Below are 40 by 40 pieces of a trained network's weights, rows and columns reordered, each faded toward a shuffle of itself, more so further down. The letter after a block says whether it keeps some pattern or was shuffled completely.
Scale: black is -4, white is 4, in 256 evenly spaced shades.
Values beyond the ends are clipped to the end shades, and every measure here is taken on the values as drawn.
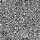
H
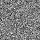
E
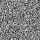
E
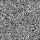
E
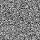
H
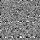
H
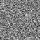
H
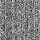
H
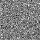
H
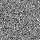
E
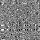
H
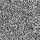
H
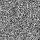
E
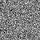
E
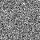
E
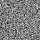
H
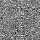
H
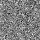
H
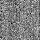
H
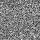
E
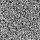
E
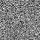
H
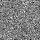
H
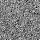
E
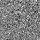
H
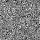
E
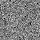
E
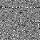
H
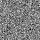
E
